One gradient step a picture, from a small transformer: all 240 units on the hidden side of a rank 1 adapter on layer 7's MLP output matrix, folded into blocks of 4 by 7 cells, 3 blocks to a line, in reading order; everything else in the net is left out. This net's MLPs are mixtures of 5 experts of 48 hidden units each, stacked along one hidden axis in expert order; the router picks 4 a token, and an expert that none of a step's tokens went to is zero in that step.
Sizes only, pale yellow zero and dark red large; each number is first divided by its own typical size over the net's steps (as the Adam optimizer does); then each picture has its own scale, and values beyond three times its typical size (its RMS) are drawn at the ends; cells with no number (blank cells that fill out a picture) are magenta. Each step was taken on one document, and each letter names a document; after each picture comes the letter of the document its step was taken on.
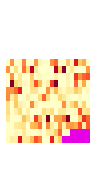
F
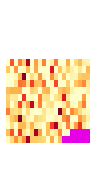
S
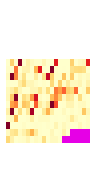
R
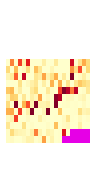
R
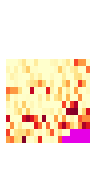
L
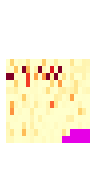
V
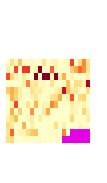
R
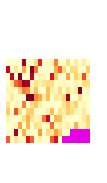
F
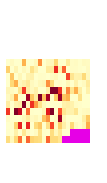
F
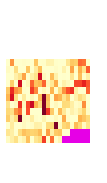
S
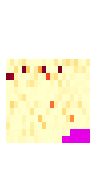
V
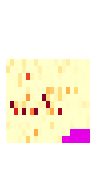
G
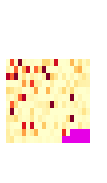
V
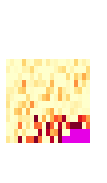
F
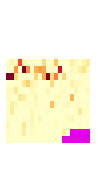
V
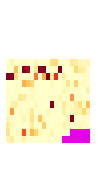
V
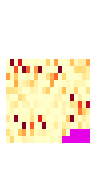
V
